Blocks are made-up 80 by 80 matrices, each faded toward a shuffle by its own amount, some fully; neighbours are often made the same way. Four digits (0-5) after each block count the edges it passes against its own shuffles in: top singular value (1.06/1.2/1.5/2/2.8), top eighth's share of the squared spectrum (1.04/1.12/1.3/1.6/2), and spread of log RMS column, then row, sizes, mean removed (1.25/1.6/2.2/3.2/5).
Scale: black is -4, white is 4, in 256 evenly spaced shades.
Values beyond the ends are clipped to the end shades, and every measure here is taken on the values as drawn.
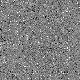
3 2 1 1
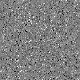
3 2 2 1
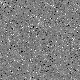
0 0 0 0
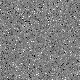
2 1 0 0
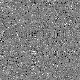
3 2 1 0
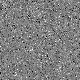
2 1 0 0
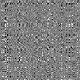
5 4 3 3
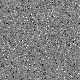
2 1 0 0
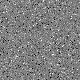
0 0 0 0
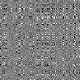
5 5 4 3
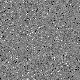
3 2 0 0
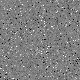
0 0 0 0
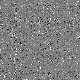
1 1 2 1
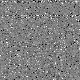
3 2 0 2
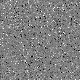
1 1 0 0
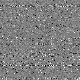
3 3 0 2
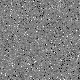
0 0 0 0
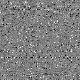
3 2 0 2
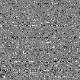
3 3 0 3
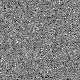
0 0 0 0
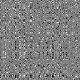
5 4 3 2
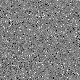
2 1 0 0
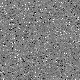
2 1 0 0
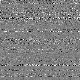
2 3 0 4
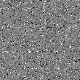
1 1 0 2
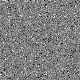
0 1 0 2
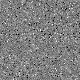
0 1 0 1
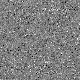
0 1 0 1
